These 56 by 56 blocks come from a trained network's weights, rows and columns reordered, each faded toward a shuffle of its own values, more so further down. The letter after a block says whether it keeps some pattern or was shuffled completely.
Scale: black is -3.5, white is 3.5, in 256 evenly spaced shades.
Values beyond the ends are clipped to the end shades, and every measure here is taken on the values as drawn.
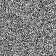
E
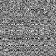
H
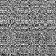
H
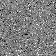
E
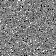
E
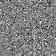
E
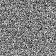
E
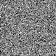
E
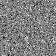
E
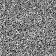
E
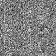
H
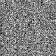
H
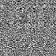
H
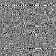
H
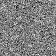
E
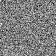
E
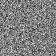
E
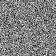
E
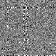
H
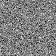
E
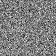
E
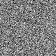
E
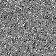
E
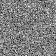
E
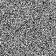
E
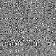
H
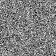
E
